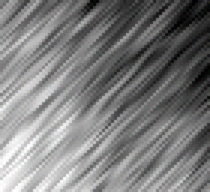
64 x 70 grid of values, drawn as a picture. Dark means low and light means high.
No row or column stands out. The bottom left is the ninth with the highest average. The halves do not mirror each other. There is an overall slope up to the bottom left. The grain runs diagonally up to the right. The ninth with the lowest average is the top right.
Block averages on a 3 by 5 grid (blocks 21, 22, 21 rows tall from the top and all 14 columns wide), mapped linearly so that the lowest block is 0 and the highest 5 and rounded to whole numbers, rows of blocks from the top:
3 2 1 1 0
4 3 2 2 1
5 4 3 3 2
